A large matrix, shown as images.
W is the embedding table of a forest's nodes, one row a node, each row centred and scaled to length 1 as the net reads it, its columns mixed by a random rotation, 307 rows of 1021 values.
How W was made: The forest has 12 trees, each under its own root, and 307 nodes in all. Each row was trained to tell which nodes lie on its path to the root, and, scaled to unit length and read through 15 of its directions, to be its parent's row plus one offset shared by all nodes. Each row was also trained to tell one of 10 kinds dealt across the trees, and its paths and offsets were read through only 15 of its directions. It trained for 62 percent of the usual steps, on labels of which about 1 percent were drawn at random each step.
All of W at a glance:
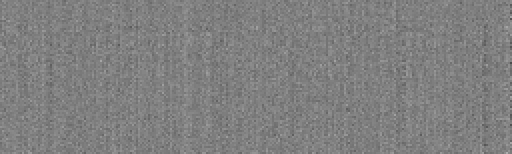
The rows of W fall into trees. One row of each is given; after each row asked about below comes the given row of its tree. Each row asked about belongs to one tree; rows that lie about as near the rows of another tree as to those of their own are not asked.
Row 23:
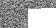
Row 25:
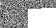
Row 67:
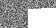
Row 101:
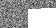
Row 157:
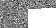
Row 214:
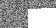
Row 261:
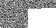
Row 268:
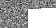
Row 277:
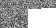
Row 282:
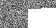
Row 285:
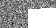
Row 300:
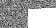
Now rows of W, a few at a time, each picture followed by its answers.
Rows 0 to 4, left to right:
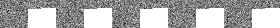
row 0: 277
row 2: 157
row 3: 268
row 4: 214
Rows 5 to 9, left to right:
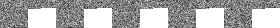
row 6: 25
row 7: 277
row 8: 214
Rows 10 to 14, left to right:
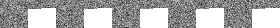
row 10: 157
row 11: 23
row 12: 25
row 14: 268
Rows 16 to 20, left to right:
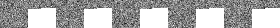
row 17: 285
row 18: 277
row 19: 261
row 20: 282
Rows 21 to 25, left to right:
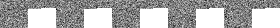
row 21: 285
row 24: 282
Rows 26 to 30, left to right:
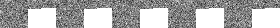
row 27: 300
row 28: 157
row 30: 214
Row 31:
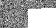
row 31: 282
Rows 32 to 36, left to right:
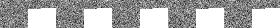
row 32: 300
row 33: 261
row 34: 67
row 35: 214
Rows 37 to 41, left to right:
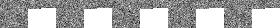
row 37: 25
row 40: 277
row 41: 285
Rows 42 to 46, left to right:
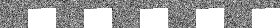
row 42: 285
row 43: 285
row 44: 23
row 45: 261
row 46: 282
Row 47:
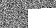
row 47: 268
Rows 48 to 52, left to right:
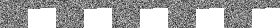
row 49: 277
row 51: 261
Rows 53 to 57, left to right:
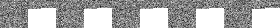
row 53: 285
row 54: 282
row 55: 285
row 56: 23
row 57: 214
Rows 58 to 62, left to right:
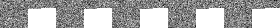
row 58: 285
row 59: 300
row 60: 285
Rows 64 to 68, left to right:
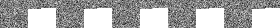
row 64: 277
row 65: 101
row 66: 67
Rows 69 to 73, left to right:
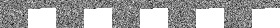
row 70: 277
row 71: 261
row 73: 214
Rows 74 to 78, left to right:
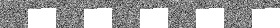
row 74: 261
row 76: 282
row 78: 214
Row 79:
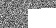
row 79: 277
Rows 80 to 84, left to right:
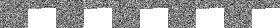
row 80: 277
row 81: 67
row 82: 277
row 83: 67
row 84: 261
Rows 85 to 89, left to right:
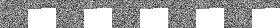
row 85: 101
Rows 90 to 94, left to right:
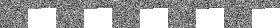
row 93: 261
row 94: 285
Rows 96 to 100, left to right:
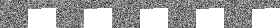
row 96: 261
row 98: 157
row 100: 300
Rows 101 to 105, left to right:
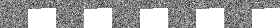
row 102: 67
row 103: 157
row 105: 25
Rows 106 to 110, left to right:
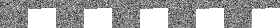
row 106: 261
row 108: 214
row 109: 67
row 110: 67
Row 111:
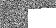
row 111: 25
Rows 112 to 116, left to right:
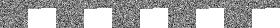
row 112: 300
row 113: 277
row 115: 300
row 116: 101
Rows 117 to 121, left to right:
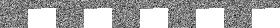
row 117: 300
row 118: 285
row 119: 282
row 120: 277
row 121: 277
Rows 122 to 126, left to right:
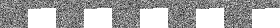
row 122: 67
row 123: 277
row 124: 214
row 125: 261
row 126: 261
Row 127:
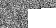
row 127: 268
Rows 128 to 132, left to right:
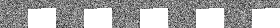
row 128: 214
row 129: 157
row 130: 285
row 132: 282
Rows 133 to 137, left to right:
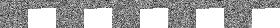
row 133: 285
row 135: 101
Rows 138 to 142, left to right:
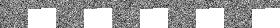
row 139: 214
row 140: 214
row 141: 282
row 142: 101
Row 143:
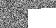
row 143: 268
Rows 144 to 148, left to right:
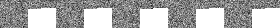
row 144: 277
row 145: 282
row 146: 261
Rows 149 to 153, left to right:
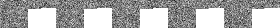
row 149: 25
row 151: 282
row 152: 285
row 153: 261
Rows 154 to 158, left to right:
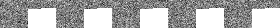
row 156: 285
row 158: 285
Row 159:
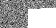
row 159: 67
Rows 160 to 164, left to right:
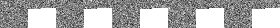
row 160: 67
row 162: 300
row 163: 214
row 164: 261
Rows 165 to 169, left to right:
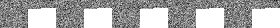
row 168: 214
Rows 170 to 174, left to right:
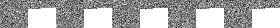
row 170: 282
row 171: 214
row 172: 261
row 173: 285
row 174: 277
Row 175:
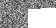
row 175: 214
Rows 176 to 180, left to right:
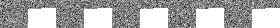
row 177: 23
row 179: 277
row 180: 67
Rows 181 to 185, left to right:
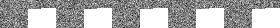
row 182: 214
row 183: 101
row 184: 67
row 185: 282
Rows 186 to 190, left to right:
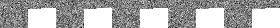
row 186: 282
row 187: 214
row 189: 214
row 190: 101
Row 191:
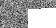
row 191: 261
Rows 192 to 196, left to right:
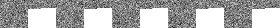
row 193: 261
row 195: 214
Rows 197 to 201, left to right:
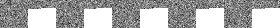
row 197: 300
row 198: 277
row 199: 282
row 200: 261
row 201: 67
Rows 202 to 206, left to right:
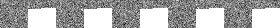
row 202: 67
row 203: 261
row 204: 282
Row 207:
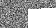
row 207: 268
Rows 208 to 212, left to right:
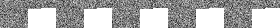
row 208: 261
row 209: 277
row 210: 277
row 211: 282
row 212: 282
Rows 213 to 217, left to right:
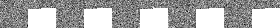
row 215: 300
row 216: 101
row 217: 300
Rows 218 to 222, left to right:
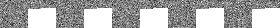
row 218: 282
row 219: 300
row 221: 277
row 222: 285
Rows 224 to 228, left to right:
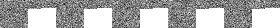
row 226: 214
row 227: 214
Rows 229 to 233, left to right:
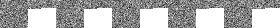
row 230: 25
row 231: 277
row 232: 300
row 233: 277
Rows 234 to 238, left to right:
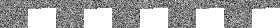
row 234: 277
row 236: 282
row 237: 282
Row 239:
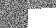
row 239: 67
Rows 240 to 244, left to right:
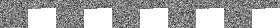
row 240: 277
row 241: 101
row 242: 261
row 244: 261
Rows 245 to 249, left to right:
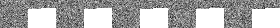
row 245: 67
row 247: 23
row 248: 282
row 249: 268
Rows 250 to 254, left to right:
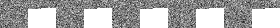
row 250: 282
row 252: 261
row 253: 101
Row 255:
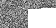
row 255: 101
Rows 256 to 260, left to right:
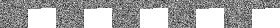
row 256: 282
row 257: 268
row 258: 67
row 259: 261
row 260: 282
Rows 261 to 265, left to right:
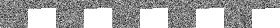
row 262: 282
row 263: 261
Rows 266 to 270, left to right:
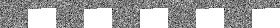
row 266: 285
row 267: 261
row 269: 261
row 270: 268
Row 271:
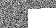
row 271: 268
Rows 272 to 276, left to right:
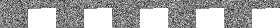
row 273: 282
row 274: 300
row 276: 157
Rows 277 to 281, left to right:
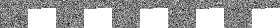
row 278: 285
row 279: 277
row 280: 157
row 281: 261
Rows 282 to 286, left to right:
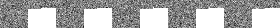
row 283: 268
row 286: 277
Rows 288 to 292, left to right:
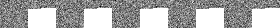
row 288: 282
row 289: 282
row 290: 277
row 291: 101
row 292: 277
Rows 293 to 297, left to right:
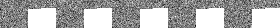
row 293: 23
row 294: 23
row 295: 285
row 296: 300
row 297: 67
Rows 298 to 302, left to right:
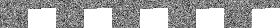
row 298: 268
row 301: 101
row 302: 67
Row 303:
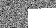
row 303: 25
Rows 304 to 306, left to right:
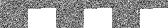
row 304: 214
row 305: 67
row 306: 300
